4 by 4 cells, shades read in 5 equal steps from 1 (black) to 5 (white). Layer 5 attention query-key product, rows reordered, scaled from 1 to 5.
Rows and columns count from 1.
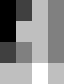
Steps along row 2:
up same down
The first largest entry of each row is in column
3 2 3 3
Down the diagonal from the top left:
1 4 4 4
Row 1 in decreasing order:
4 3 2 1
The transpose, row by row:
1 1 2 4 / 2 4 3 4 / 4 4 4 5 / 3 3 3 4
